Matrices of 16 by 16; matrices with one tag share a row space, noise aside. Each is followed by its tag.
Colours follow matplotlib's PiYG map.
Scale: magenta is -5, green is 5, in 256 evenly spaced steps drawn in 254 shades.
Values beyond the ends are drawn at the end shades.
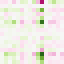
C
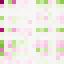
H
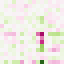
C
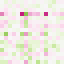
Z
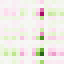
C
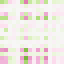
Z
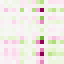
C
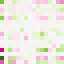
H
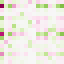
H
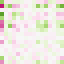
H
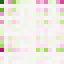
H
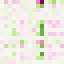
C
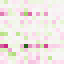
Z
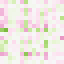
Z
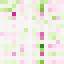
C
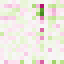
C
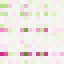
Z
